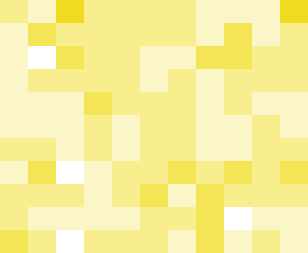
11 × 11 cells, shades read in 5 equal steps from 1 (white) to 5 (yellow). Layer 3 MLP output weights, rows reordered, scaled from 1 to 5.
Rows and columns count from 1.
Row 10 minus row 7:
0 -1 0 -1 0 0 0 2 -1 -1 -1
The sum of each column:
28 29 28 31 30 32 31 31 30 29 32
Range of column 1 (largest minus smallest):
2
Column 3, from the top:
5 3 4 3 2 2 2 1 3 2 1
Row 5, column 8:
2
